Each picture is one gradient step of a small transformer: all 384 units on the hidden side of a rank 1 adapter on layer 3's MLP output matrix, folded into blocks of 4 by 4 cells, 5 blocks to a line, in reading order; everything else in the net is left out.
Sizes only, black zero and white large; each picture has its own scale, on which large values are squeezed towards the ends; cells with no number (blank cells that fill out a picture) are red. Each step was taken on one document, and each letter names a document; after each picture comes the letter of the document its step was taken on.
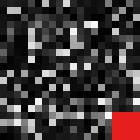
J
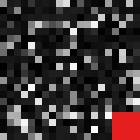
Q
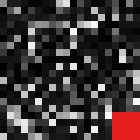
Q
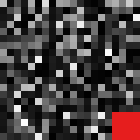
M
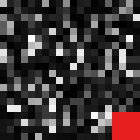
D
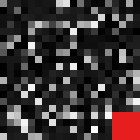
Q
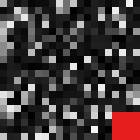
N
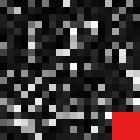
J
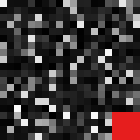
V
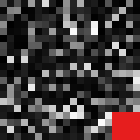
J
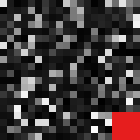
M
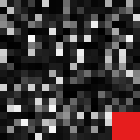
D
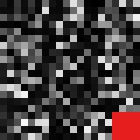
M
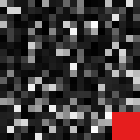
J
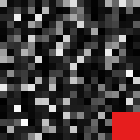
M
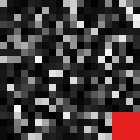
M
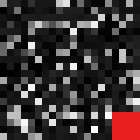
Q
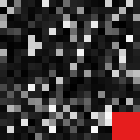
D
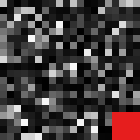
V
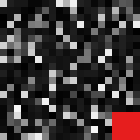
V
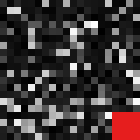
J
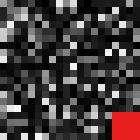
N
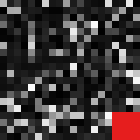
J
